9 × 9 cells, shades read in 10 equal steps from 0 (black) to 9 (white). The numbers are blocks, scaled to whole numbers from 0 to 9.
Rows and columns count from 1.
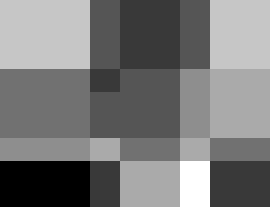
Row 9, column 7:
9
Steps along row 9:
same same up up same up down same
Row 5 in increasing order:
3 3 3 4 4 4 5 6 6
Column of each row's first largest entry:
1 1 1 8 8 8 4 7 7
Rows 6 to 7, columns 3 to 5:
4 3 3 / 5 6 4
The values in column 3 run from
0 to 7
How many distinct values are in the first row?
3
